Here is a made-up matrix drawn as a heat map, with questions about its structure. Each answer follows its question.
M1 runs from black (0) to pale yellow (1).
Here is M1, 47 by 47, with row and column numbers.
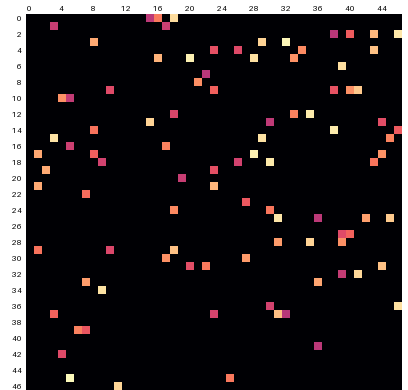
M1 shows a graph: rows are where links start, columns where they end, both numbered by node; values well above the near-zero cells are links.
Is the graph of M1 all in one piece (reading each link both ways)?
yes
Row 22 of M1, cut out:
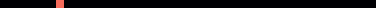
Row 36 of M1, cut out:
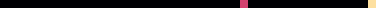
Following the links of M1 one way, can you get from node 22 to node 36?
no
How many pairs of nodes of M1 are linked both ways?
5
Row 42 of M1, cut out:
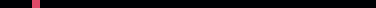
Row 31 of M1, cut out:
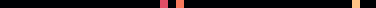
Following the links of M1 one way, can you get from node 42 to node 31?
yes
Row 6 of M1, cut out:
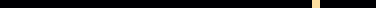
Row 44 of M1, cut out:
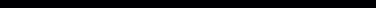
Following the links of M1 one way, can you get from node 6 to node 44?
no
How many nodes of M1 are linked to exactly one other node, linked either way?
2
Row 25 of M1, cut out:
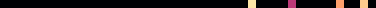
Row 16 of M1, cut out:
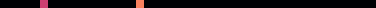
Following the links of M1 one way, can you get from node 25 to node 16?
yes
